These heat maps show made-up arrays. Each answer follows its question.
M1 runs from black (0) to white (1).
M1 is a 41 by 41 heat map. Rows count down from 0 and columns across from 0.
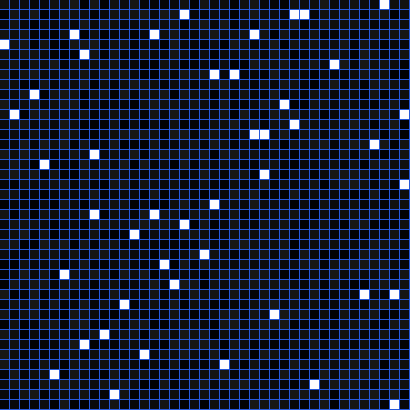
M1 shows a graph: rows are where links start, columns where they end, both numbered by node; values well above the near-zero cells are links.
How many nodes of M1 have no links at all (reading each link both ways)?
4
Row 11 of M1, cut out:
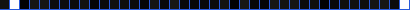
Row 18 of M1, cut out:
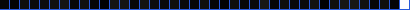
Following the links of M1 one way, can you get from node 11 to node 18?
yes
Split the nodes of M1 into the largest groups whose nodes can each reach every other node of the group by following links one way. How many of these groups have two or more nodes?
3
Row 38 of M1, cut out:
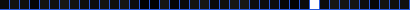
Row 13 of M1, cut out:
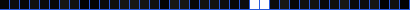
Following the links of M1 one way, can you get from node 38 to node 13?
no
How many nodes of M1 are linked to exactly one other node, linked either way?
2
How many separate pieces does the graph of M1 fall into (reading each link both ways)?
7
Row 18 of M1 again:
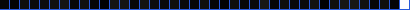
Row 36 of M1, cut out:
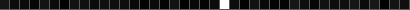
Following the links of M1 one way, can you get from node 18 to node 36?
yes
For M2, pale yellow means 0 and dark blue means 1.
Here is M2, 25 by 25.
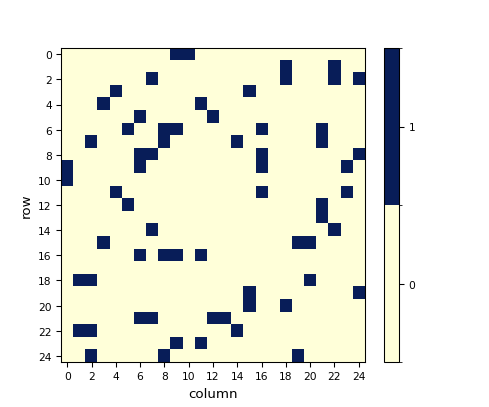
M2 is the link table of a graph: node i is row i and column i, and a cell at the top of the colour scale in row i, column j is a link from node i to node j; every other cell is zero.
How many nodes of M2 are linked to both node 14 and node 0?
0
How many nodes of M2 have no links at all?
1
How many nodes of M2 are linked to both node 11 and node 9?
2
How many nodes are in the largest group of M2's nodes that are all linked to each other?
3
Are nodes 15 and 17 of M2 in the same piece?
no
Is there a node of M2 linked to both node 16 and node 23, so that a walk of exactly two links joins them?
yes
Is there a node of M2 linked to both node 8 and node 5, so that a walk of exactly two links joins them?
yes
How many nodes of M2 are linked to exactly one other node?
2
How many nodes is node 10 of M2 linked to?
1
